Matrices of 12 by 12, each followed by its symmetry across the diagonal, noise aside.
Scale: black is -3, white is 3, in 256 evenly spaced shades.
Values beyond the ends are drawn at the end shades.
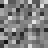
antisymmetric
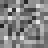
symmetric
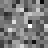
neither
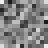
symmetric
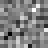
antisymmetric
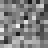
antisymmetric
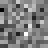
neither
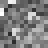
symmetric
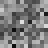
symmetric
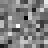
antisymmetric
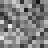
antisymmetric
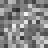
symmetric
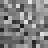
antisymmetric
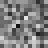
antisymmetric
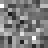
neither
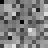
symmetric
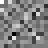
symmetric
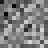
symmetric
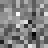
neither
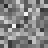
symmetric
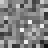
symmetric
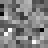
neither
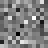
antisymmetric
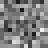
neither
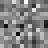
neither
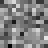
neither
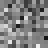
antisymmetric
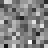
neither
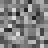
antisymmetric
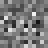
neither
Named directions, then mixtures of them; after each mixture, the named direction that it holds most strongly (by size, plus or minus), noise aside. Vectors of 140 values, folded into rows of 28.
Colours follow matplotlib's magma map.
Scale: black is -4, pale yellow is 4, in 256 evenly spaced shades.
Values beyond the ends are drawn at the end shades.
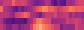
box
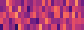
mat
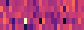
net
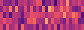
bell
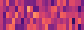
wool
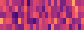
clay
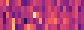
net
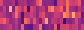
bell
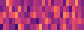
mat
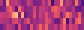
mat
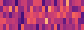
bell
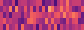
bell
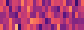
mat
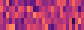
wool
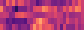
box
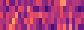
wool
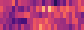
box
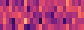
net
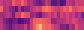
box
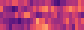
box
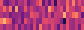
bell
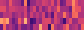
clay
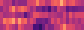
box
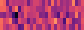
clay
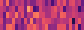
wool
